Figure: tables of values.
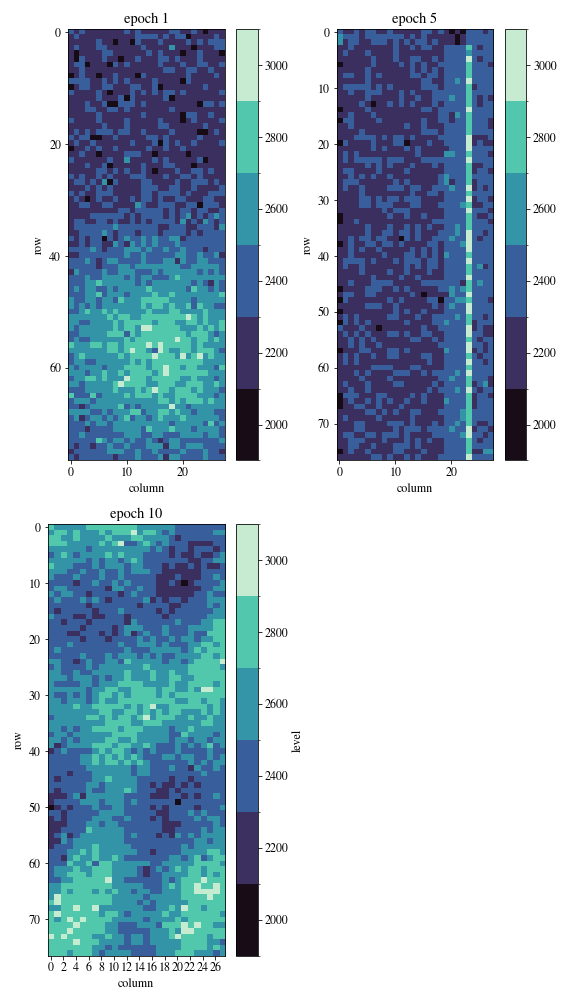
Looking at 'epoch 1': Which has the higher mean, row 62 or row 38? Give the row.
62
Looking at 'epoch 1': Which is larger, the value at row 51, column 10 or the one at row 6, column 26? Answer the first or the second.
the first
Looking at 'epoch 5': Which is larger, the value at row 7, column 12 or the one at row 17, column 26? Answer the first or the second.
the second
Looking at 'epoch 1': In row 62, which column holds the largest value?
10
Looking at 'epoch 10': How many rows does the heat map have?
77
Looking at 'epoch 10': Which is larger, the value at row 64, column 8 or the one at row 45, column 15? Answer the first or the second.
the first
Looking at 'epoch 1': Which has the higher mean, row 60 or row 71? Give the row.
60
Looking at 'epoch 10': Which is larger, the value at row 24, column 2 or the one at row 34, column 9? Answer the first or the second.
the second
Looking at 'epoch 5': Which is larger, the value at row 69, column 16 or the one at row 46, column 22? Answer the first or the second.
the second
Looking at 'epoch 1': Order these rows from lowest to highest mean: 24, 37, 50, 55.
24, 37, 50, 55
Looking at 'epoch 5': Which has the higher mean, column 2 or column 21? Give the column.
21
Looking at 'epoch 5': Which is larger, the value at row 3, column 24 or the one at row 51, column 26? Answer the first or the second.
the first
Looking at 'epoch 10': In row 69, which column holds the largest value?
1
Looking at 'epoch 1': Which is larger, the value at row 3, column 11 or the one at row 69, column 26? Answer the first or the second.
the second
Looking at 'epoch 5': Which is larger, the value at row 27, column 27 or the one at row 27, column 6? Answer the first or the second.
the first
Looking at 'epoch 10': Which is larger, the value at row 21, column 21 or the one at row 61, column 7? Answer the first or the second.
the second
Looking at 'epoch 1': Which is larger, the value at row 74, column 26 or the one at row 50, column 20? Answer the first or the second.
the second
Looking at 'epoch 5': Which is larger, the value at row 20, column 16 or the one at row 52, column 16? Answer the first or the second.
the first
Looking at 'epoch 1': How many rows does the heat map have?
77
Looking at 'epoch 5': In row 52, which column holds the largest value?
23
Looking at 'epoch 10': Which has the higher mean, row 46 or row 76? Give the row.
76
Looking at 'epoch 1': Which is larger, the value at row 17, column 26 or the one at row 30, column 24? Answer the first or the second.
the second
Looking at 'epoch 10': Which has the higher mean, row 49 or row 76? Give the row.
76
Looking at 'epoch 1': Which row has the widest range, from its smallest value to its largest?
67
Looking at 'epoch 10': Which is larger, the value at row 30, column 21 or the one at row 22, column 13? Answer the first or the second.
the first
